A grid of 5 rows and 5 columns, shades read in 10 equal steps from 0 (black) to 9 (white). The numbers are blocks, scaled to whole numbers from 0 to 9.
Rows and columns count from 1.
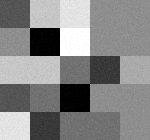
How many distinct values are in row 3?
4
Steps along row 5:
down up same up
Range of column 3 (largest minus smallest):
9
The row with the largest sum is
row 1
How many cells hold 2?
2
